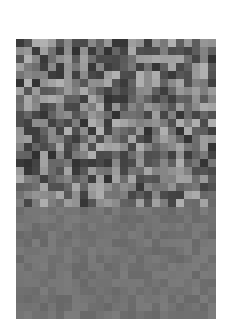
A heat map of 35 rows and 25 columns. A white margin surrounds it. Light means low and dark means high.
The values follow a bell shape. A horizontal seam about 60% of the way down splits the table, and the bottom part is calmer. The grain is fine, like static. No overall slope runs across the table.
